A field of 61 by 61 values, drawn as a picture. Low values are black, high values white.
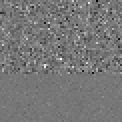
Slope: none. Seam: horizontal, 60% of the way down, the bottom part calmer. Histogram: heavy tails on both sides. Stripes: none. Grain: fine. Mirror symmetry: none.
